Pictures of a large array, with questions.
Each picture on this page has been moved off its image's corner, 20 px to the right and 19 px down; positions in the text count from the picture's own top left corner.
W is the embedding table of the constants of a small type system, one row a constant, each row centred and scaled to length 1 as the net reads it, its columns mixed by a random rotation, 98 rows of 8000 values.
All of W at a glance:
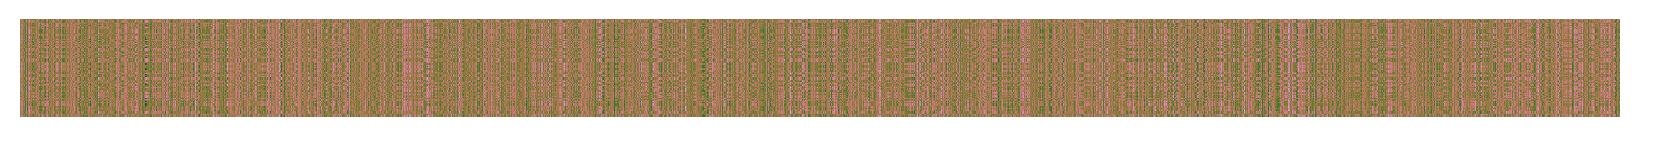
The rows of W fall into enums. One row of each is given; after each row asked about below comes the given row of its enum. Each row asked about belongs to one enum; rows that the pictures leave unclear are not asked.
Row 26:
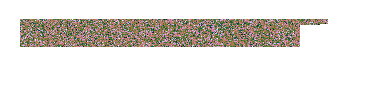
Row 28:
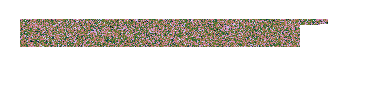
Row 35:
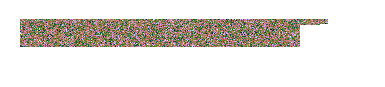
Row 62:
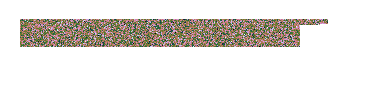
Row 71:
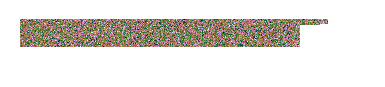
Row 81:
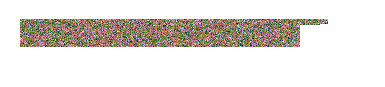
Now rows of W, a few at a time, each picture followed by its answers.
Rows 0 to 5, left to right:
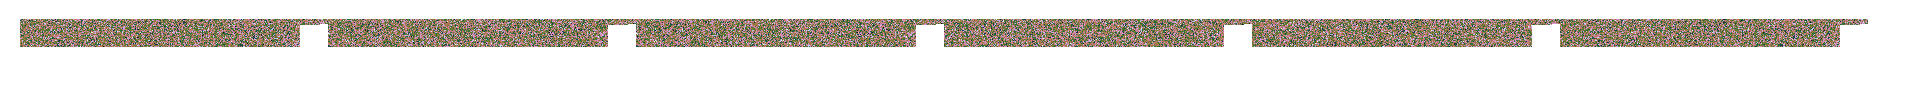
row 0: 71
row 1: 35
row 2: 35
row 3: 26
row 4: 62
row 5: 71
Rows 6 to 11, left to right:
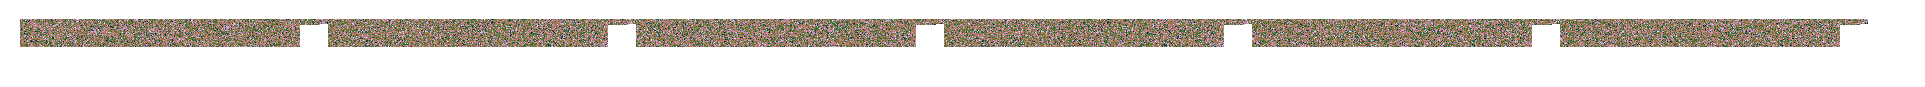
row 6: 28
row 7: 71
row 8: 26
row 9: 71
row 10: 81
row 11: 81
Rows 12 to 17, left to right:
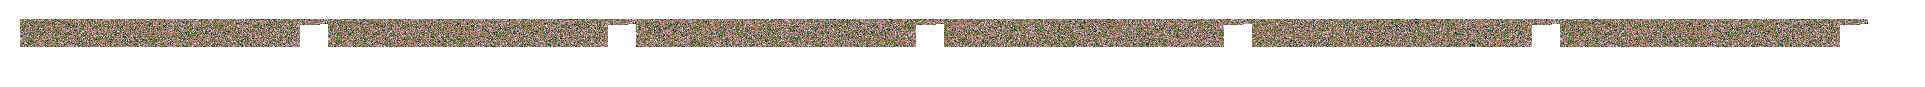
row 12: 81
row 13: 81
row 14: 35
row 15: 62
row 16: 71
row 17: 81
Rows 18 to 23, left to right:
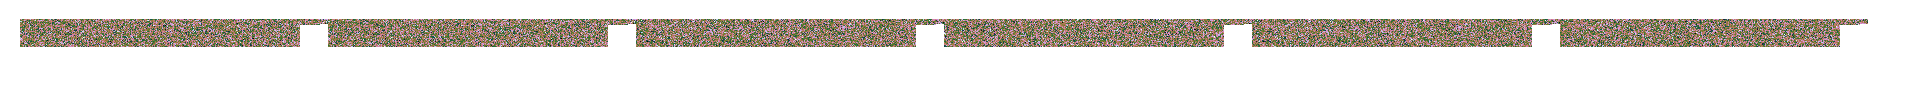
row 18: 81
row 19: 81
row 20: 28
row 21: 35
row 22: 28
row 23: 62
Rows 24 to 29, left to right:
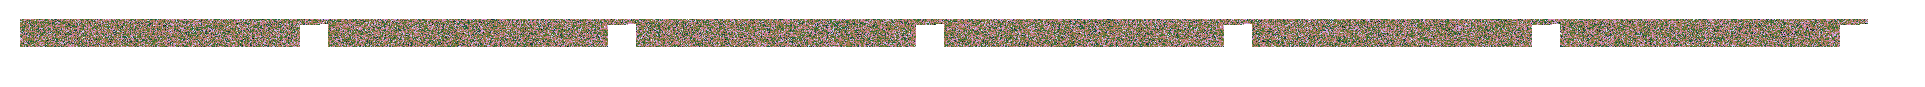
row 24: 81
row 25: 62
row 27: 62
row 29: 35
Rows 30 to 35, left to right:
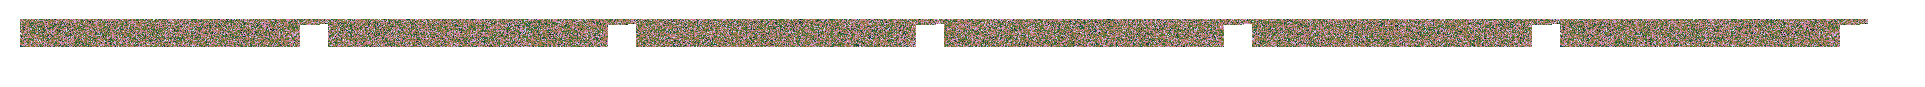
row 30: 35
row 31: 26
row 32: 71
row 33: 62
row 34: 81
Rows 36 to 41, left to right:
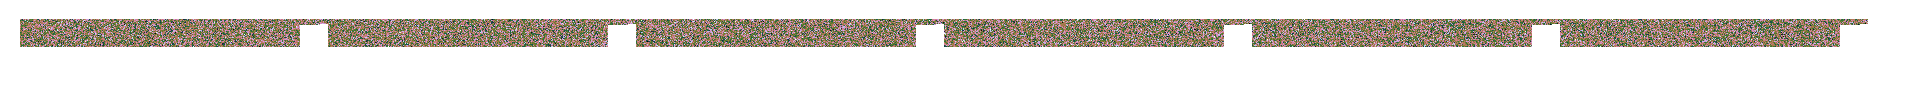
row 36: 62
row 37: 71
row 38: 28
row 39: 35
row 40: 26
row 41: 26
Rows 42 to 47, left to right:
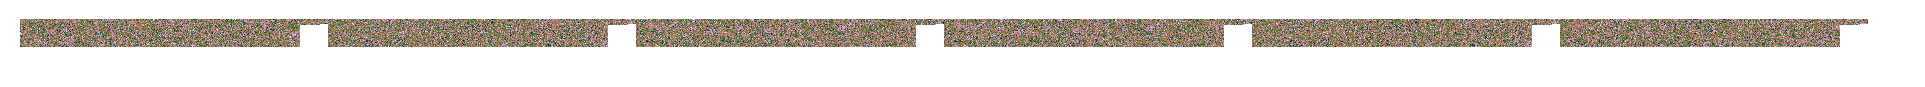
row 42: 35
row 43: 71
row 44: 28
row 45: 28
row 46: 71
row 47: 62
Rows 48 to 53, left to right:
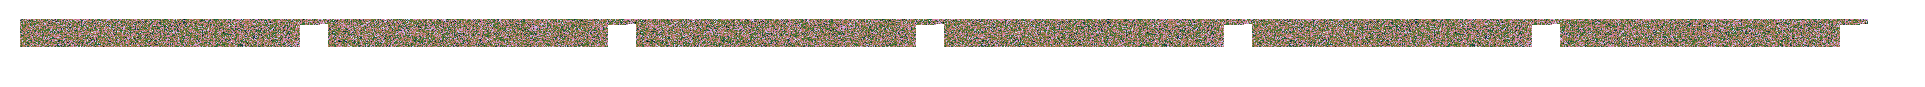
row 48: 71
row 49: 28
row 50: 28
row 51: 71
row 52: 71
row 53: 81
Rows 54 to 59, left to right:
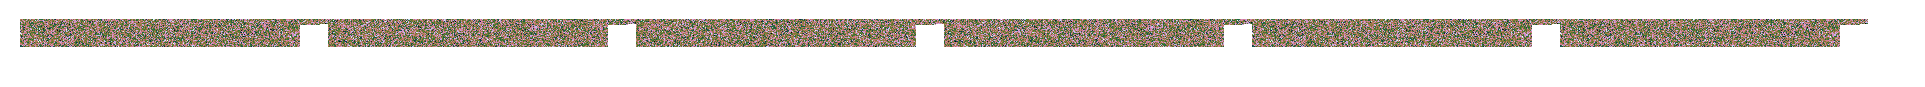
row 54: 35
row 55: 28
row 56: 62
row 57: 28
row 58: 35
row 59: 35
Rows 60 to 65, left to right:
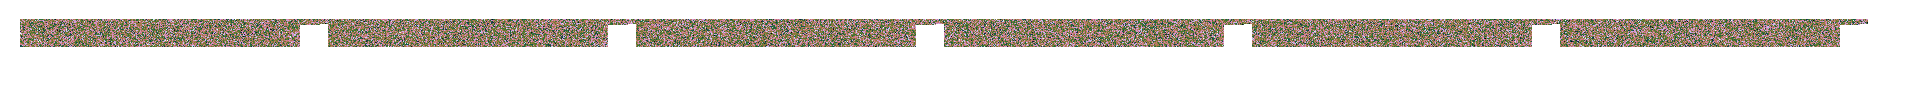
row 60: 35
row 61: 71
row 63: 26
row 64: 81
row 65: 28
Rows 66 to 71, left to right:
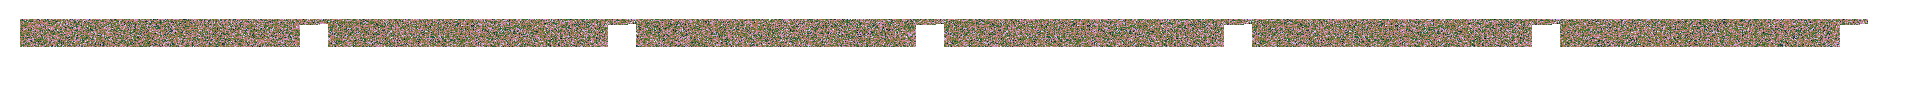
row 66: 62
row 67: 81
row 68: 35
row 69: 81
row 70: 81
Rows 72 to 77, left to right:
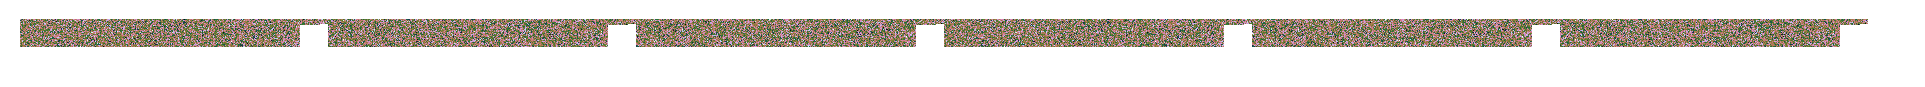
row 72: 71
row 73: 26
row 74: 35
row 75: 71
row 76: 35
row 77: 26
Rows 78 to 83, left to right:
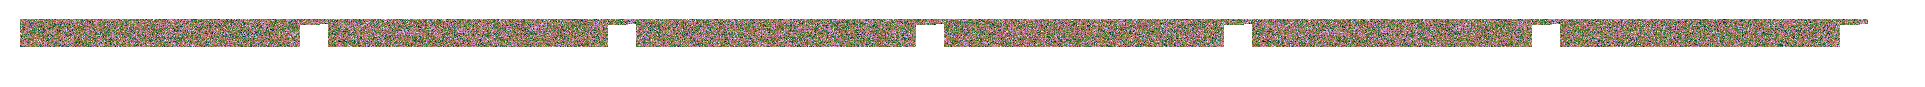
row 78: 35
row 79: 28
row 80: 26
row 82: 28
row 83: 71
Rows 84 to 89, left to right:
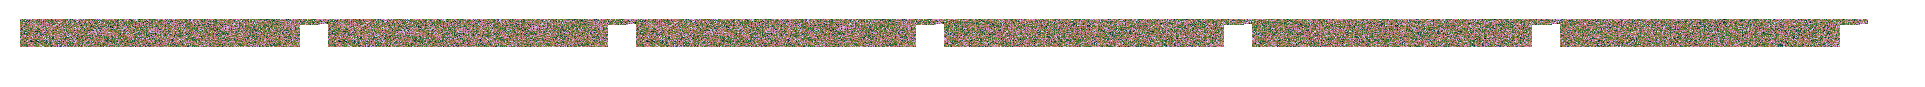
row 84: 28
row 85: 28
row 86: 28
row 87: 81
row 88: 81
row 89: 71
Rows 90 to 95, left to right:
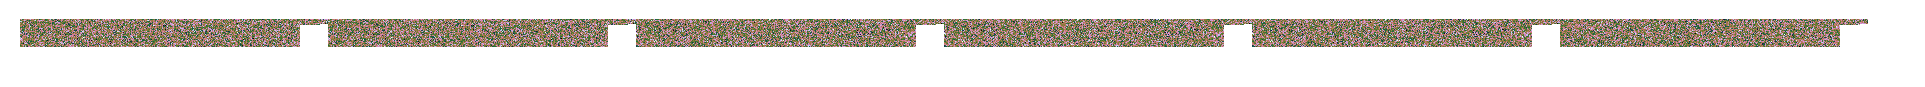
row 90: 81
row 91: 81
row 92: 35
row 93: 35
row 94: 35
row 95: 62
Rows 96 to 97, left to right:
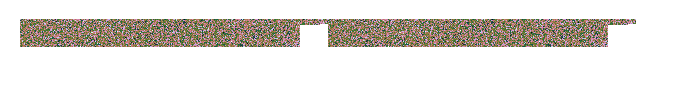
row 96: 71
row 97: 71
